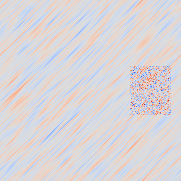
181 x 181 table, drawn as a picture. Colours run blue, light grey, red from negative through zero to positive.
Roughest part: middle right. Mirror symmetry: none. Average level on the scale: 50%. Histogram: heavy tails on both sides. Odd rows or columns: none. Odd patch: rougher, in the middle right. Slope: none.
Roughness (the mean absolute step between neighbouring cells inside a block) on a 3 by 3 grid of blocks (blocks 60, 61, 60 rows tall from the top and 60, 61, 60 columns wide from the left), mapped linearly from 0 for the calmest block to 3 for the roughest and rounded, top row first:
000 / 003 / 000
